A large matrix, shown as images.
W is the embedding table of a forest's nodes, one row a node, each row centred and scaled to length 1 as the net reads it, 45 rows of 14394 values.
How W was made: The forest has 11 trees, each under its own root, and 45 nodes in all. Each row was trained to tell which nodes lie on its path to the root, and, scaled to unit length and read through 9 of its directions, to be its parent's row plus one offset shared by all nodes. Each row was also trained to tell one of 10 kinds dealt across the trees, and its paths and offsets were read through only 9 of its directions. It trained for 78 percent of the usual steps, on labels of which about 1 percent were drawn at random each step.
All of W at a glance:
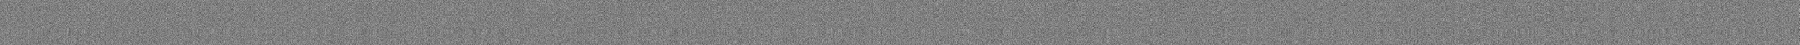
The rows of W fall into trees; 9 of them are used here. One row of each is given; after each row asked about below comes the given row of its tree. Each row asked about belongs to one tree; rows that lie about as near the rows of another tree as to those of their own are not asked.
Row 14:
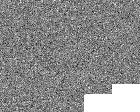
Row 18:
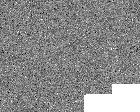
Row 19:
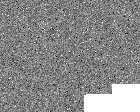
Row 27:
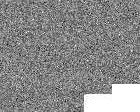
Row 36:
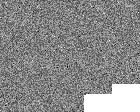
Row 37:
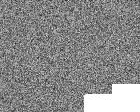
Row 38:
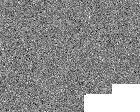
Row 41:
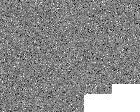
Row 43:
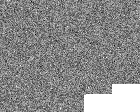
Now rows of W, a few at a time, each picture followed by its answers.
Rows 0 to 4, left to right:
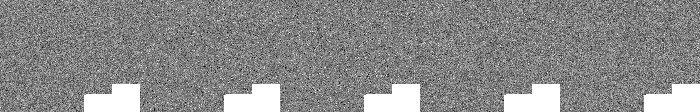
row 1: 37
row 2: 27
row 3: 18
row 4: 19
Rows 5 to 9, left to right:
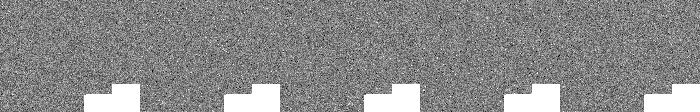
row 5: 18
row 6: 43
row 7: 38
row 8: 43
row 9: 43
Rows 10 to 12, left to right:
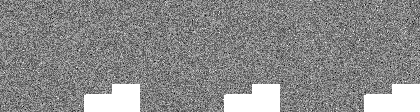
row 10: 38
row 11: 37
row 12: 19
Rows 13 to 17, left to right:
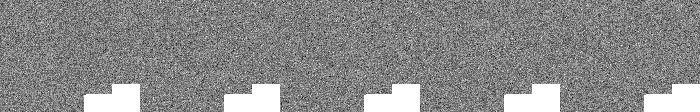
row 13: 19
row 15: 14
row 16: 38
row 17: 37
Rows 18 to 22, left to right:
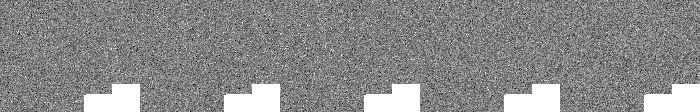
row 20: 19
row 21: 37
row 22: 27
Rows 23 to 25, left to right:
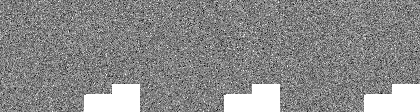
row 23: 27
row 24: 36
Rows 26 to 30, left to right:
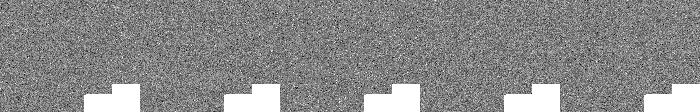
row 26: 19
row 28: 14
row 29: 36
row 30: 41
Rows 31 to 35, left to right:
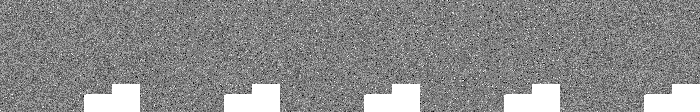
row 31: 43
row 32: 41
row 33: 41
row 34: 37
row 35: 14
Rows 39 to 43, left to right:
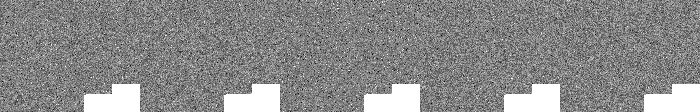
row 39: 18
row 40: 36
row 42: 41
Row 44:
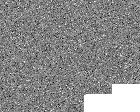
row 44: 27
